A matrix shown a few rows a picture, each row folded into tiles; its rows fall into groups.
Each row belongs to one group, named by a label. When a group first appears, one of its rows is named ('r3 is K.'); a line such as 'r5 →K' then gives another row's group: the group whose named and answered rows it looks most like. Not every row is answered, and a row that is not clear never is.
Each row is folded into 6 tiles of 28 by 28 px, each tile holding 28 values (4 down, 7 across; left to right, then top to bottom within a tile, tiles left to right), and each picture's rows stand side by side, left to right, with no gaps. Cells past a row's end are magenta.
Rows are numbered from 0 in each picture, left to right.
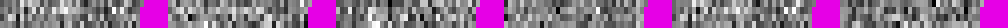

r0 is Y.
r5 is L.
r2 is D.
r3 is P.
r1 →D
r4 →Y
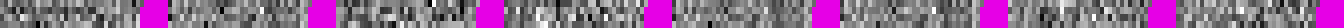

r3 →D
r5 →P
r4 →P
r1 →P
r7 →Y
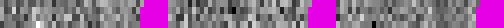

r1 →L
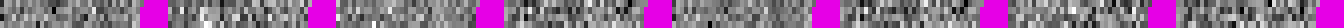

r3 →L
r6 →Y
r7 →L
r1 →D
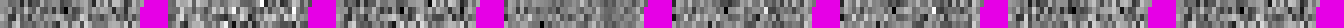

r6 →L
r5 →P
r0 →L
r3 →P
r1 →Y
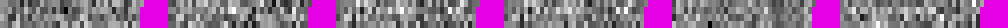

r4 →P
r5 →D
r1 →Y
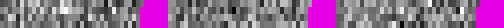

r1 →L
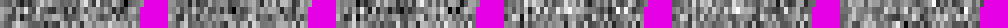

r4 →Y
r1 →L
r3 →Y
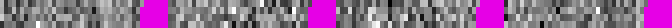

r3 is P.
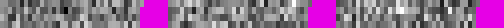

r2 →Y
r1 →Y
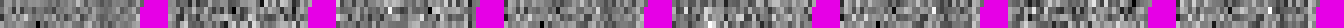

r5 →P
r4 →D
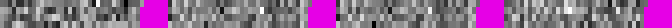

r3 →Y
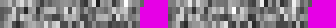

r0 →Y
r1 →Y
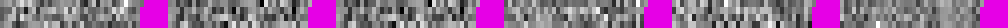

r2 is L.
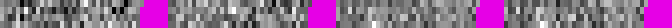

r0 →L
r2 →D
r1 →Y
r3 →D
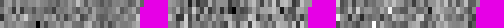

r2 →D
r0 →P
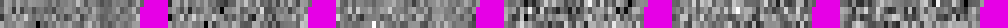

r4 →Y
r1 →P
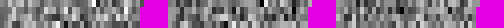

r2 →L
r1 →L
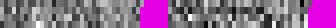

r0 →D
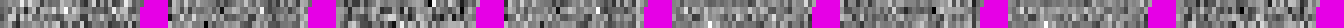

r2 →L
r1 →P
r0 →Y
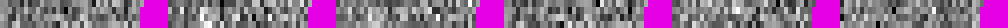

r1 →D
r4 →Y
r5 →P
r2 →D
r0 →L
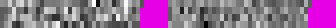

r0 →Y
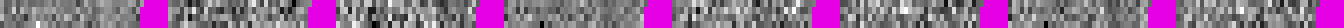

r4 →Y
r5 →Y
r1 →L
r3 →P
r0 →D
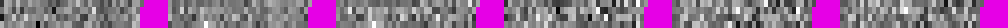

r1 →D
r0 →P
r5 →Y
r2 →D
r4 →Y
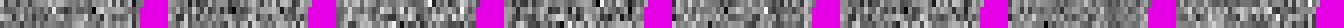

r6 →P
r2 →Y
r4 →P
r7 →D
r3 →L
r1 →L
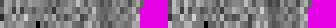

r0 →P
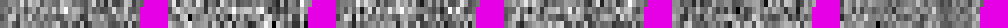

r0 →Y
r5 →P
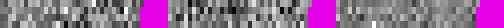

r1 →L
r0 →Y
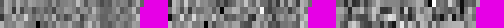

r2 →L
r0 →P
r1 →P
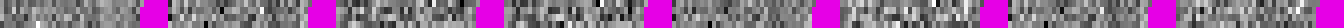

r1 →P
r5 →Y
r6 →P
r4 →P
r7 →Y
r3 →L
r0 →D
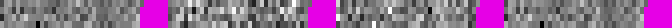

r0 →P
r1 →Y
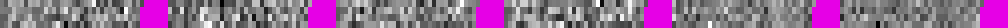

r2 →Y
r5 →P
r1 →D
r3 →Y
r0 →Y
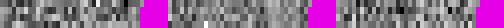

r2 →L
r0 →L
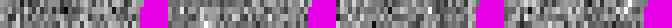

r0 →L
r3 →Y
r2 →P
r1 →D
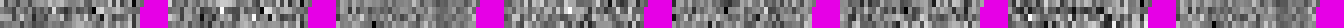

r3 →Y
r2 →P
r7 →P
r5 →L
